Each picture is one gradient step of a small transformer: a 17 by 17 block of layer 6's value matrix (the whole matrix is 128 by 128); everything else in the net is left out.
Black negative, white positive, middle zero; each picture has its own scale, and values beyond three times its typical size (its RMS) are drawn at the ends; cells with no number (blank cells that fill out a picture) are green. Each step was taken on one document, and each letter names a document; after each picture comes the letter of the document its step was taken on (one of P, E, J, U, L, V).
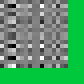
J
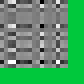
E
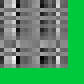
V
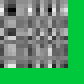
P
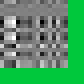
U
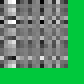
J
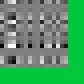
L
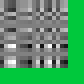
P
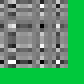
E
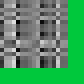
V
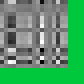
E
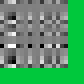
L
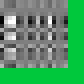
U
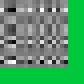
P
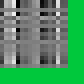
V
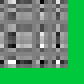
E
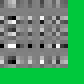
L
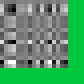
P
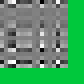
E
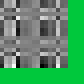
V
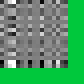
J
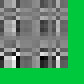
V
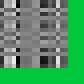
V
